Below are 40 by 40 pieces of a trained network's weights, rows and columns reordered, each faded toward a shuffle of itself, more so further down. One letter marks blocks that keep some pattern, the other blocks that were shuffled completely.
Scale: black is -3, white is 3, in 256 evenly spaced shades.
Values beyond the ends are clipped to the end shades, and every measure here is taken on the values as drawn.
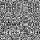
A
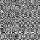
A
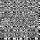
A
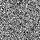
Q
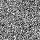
Q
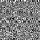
A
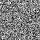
Q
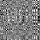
A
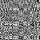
A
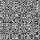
A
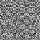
A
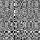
A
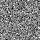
Q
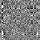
A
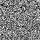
Q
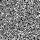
Q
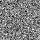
Q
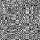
A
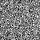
Q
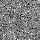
Q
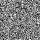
Q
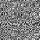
A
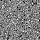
Q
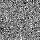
Q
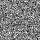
Q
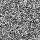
Q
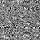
A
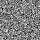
Q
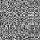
A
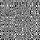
A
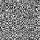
A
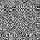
A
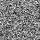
Q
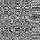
A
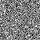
Q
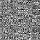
A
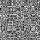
A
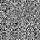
A
